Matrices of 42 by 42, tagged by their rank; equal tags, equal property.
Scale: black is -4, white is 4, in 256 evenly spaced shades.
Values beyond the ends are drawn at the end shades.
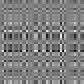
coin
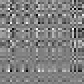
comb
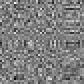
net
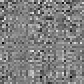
net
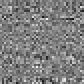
net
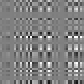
coin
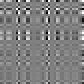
coin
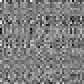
net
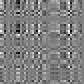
comb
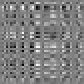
comb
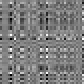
comb
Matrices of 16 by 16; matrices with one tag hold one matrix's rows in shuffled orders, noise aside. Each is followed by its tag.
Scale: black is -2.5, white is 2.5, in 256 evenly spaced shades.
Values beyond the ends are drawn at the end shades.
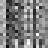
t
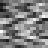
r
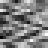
r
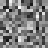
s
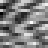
r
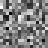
s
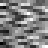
r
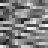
r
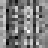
t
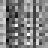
t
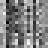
t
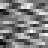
r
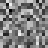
s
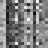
t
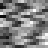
r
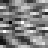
r
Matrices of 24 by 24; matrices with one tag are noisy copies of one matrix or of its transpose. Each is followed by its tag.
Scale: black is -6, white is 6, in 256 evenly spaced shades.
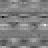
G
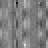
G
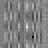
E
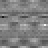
G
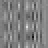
E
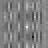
E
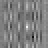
E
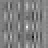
E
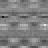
G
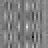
E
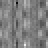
G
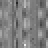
G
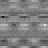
G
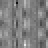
G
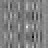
E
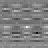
E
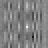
E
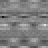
G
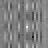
E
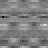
G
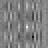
E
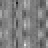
G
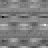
G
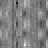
G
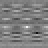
E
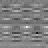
E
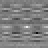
E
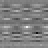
E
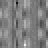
G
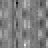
G
